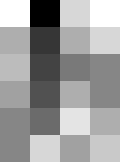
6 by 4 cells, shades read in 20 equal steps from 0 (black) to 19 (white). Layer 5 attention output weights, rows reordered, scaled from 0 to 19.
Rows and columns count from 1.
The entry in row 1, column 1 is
19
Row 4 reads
12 6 13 10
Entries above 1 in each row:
3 4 4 4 4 4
